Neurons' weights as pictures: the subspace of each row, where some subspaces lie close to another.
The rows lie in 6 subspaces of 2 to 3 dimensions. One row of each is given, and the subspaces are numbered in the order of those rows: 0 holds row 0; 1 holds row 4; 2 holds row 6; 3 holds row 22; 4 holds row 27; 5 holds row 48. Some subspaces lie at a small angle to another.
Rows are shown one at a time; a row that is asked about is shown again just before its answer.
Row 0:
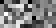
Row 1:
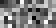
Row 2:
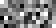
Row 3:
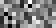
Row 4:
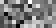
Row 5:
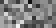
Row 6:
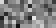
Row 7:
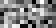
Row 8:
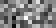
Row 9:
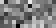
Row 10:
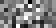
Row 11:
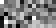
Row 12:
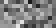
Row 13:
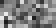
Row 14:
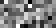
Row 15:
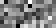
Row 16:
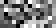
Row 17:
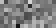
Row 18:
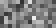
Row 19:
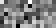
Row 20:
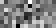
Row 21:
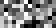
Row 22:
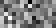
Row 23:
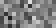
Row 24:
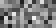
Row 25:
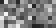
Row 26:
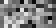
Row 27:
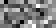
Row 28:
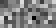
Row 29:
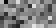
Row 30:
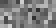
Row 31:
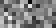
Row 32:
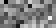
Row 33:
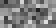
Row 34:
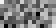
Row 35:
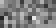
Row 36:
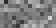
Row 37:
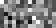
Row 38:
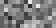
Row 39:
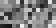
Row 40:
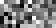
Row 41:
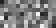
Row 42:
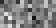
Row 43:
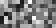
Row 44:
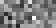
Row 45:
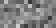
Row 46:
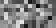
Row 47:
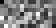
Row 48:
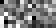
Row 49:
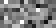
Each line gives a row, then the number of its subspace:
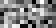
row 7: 4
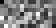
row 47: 0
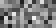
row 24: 3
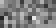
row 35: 2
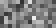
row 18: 0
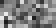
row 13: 5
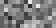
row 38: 3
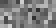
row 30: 4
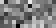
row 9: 2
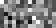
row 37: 4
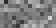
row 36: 2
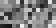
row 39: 4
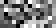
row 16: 1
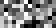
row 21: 3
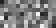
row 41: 0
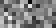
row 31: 3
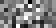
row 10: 2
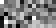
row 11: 5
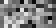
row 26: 0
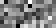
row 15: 5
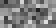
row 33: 4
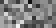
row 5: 1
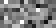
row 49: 4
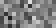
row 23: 3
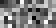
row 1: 4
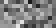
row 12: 1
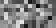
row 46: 0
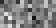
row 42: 4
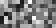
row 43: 0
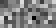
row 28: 1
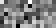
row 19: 5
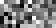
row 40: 1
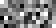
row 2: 0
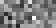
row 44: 1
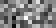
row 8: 2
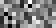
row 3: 3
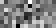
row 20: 2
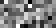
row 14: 5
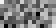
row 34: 0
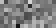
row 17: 2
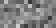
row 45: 2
